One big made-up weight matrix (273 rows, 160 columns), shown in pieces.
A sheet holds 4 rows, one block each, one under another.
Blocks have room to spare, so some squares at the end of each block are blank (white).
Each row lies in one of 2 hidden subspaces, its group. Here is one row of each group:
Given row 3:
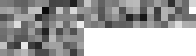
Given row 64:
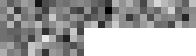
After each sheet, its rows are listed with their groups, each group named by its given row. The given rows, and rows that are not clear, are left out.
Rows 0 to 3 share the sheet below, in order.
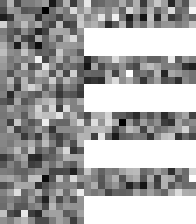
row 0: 3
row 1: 3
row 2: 64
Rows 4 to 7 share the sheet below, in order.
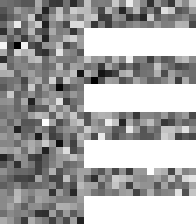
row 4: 3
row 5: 3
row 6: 64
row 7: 3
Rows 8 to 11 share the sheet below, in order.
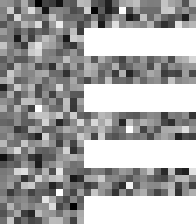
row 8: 64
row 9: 64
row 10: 64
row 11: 3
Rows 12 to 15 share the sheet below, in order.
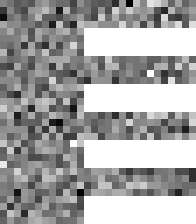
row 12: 3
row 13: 64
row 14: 3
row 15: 3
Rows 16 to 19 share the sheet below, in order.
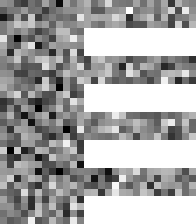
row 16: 3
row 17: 64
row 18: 3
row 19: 64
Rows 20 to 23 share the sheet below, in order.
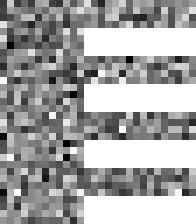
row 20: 3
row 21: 3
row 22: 3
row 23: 3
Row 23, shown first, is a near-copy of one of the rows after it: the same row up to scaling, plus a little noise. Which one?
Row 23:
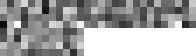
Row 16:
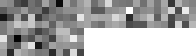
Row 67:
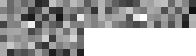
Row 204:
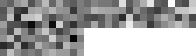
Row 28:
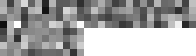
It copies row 28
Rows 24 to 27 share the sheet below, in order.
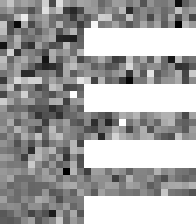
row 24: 3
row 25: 3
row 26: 64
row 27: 64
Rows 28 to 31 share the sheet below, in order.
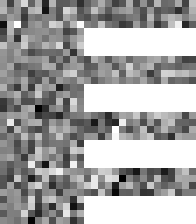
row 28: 3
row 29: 64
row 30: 64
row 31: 64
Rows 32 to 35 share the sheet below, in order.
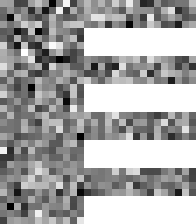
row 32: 3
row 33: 64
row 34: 3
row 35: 3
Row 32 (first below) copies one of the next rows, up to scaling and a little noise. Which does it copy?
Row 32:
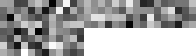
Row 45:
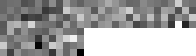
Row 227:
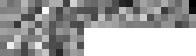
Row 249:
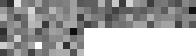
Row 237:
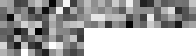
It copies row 237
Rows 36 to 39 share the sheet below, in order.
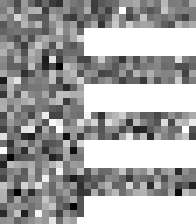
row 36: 64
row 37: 3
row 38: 3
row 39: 3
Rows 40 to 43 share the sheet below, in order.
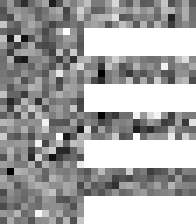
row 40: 3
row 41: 3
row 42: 3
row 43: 3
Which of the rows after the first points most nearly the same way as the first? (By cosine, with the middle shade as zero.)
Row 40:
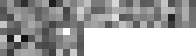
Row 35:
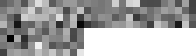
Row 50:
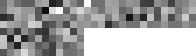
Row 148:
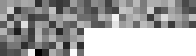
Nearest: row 50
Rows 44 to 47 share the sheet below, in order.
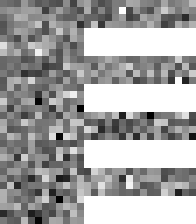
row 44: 64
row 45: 3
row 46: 3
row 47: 64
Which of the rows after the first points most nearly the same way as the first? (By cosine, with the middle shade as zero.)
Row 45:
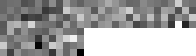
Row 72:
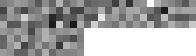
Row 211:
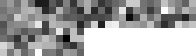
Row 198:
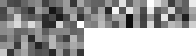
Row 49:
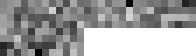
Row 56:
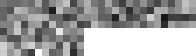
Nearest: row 198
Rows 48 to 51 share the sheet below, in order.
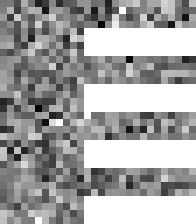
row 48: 64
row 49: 64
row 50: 3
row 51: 64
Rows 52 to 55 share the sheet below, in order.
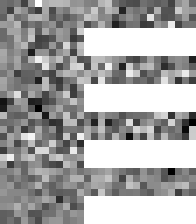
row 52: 64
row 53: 64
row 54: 3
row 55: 64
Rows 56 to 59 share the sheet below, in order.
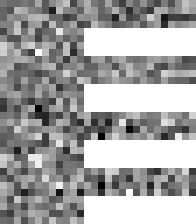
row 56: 64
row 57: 64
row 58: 64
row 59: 3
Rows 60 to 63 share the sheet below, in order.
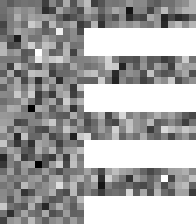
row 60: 64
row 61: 64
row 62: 64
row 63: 3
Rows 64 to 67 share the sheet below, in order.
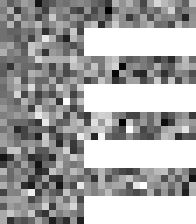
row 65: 64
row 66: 64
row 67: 3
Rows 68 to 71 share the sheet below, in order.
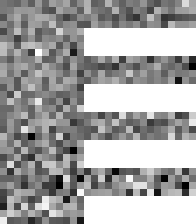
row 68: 64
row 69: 3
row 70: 3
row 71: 3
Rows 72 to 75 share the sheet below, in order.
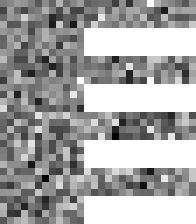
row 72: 3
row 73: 3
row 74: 64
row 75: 3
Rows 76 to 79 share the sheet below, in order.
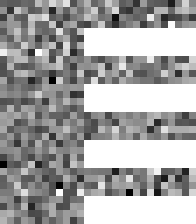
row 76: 64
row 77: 3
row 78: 64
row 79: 3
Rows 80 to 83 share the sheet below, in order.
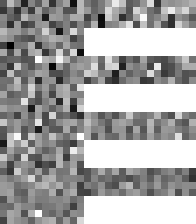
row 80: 3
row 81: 64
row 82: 3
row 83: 3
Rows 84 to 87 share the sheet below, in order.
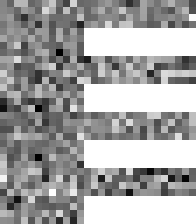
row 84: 3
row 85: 64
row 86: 3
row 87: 3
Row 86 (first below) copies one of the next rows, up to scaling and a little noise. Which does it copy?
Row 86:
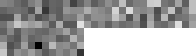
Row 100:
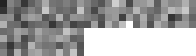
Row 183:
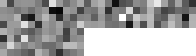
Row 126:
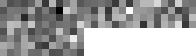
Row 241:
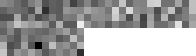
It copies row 241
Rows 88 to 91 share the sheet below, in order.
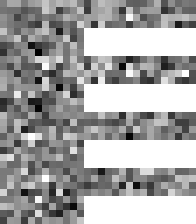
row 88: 64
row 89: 64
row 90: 3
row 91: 3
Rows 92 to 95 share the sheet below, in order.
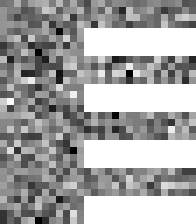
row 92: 64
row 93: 3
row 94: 3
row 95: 64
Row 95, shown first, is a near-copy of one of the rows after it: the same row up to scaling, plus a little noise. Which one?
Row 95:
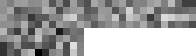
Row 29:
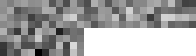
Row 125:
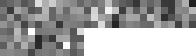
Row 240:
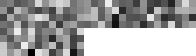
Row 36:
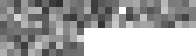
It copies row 29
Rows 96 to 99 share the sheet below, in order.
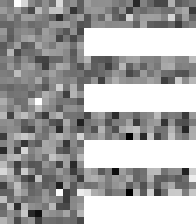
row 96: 3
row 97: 64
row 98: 3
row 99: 3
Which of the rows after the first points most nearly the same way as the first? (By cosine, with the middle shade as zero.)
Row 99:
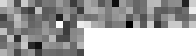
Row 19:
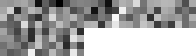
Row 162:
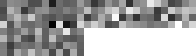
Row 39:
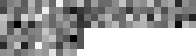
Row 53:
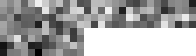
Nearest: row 162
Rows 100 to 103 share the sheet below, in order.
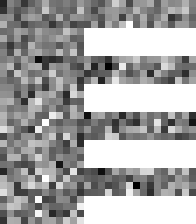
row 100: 3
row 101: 64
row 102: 3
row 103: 3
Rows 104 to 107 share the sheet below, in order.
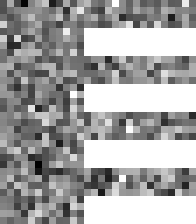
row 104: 3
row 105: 64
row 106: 64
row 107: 64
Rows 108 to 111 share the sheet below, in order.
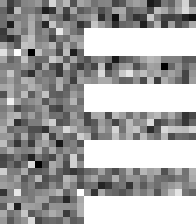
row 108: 64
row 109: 3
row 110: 64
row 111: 3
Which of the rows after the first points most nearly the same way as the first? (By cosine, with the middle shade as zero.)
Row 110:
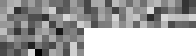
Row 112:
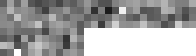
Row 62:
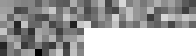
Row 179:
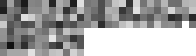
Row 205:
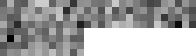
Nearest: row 62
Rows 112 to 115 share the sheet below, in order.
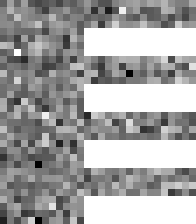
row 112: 64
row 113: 3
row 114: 64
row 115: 64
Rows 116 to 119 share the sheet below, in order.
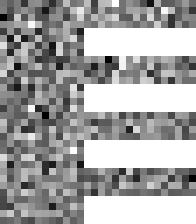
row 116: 3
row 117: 64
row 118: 3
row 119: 3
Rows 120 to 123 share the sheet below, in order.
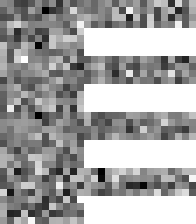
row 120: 3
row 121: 3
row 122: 64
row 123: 3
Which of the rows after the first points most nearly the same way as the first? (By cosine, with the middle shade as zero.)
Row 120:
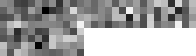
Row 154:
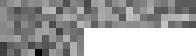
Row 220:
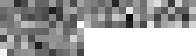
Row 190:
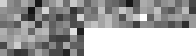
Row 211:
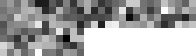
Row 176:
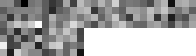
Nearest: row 220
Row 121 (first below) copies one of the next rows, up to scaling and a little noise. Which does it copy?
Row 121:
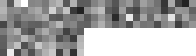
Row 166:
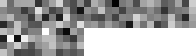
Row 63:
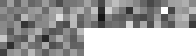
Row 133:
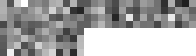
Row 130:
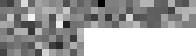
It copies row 133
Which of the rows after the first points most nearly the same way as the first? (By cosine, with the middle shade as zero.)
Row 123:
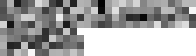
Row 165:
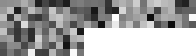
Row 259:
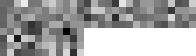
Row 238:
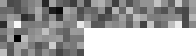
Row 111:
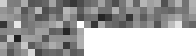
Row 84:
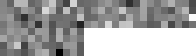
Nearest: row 111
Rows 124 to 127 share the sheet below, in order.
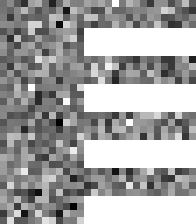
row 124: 3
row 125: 64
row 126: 3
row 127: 3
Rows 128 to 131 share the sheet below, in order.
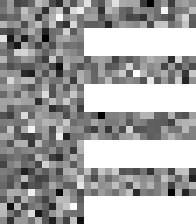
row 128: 3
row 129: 3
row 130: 3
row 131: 3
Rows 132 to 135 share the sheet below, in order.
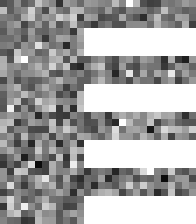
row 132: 3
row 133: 3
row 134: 64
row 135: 3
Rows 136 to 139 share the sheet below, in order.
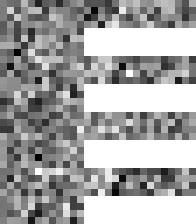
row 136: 64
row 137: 64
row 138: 3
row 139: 64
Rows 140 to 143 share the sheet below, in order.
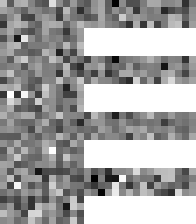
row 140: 3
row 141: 3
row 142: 3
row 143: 64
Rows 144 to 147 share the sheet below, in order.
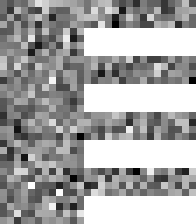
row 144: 64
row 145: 3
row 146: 3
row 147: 3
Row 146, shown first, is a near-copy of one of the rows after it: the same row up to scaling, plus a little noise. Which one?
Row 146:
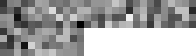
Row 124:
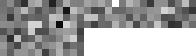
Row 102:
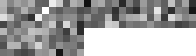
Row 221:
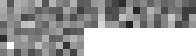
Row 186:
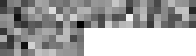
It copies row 186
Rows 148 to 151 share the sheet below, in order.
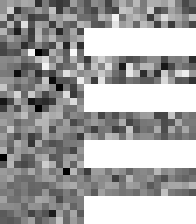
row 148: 64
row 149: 64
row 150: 3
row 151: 64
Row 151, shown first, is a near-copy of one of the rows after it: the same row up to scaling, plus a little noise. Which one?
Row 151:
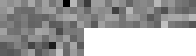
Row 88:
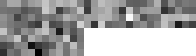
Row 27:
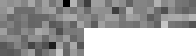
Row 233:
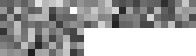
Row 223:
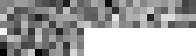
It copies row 27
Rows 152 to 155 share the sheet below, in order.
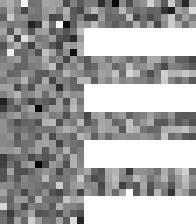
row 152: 3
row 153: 64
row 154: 64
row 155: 3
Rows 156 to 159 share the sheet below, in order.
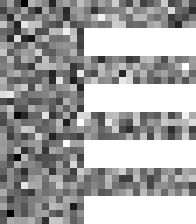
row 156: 3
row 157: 3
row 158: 3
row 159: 3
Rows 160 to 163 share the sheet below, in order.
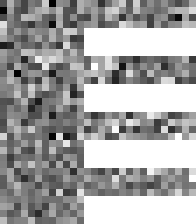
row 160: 3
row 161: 64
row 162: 3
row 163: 3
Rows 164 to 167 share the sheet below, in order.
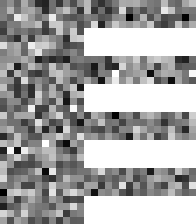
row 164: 64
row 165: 64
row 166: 3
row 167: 3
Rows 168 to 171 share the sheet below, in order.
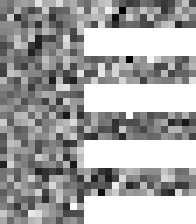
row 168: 64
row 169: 3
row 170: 3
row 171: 64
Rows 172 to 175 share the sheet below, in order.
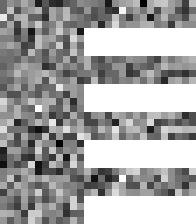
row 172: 64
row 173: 64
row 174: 64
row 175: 64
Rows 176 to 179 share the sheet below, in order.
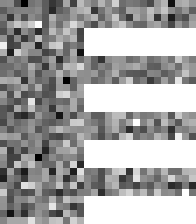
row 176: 3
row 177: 3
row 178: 3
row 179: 3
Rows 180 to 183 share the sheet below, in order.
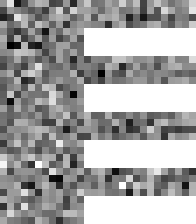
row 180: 3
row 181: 3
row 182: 64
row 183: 3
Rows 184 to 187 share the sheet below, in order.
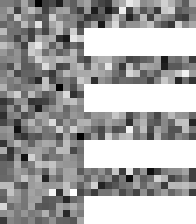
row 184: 64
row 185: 64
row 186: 3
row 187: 3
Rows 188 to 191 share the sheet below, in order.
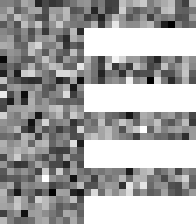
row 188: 64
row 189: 3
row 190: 3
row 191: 3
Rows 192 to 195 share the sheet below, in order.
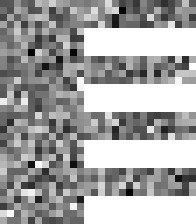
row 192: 64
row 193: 3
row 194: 64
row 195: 3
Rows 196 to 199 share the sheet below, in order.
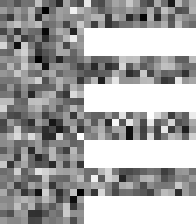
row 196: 3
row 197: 64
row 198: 3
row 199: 64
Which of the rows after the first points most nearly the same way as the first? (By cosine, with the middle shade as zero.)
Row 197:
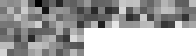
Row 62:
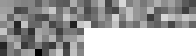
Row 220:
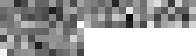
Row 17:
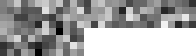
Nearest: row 220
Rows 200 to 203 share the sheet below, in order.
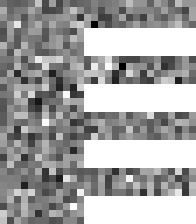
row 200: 3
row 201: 64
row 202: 3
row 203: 3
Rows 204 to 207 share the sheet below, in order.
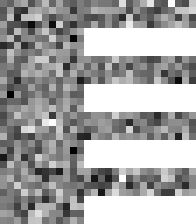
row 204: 3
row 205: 3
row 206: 3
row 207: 64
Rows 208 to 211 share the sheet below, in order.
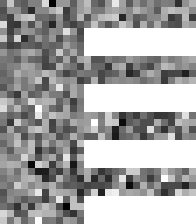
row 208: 3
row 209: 64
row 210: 64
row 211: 64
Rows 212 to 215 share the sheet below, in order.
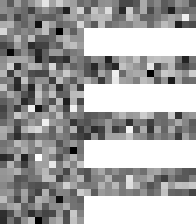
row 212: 64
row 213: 64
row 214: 3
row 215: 64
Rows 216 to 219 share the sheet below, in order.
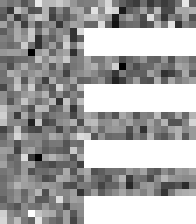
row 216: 64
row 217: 64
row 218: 3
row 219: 64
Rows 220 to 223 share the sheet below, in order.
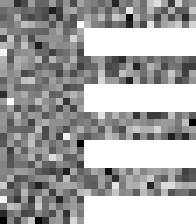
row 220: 3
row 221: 3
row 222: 3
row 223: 64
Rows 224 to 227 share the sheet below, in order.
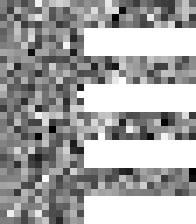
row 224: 64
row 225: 64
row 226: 64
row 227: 3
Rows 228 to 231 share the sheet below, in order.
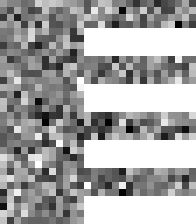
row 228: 64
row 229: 3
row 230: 64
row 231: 3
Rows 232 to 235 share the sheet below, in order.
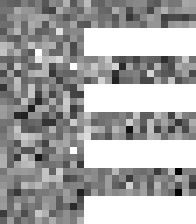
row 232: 64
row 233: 64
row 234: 3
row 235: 3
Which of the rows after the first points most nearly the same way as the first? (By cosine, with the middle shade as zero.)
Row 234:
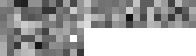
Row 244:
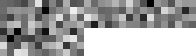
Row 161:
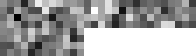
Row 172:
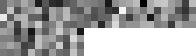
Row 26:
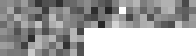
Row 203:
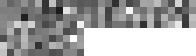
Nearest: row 244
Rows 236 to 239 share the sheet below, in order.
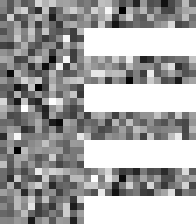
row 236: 64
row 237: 3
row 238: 3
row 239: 64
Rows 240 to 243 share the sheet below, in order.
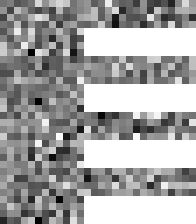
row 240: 64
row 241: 3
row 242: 3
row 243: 64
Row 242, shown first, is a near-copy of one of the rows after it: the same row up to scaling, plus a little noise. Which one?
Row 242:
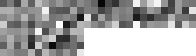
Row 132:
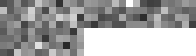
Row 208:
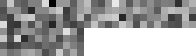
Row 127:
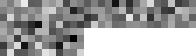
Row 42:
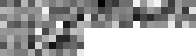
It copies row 42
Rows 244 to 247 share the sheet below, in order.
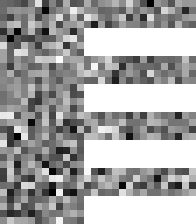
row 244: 3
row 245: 64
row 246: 3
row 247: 3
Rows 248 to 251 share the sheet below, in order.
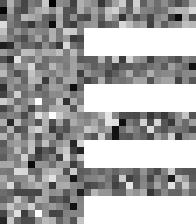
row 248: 3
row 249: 3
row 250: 64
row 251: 3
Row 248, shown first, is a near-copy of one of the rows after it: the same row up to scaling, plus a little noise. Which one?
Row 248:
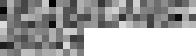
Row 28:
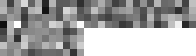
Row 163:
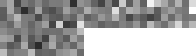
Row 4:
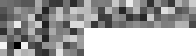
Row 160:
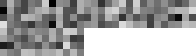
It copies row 160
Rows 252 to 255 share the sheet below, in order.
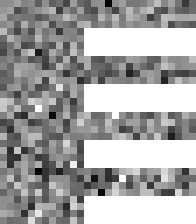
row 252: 64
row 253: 64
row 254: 3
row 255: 64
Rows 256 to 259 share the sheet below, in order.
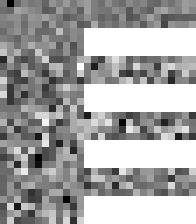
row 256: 64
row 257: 3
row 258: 64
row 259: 3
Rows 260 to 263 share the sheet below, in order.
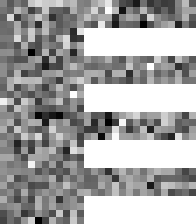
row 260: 64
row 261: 3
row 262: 64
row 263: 64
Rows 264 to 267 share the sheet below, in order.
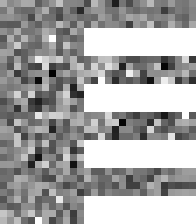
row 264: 3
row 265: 64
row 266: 64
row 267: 64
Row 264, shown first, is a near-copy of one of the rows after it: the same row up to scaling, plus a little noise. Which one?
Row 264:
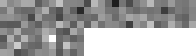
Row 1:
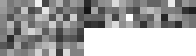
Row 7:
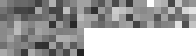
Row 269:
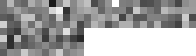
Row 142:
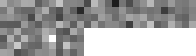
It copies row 142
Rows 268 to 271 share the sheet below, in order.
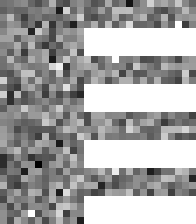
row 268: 3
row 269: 3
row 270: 64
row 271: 3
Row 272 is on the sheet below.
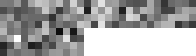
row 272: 64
